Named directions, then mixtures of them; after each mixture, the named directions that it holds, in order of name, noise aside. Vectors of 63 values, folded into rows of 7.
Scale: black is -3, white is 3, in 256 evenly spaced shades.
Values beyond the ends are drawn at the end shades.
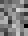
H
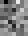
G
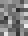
H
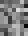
H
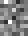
G, H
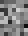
G, H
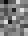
G, H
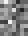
G, H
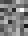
G, H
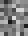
G, H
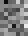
G, H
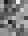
G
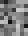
G, H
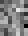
H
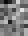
G, H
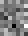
G, H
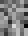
H
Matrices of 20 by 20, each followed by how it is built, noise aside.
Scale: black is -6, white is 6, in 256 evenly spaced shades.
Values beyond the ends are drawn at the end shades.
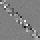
banded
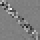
banded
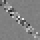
banded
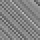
Toeplitz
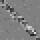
banded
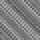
Toeplitz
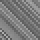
Toeplitz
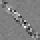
banded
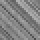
Toeplitz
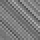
Toeplitz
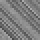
Toeplitz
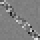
banded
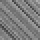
Toeplitz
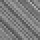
Toeplitz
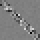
banded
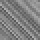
Toeplitz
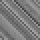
Toeplitz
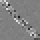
banded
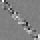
banded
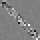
banded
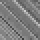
Toeplitz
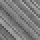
Toeplitz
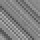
Toeplitz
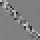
banded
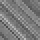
Toeplitz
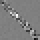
banded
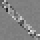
banded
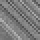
Toeplitz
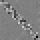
banded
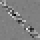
banded
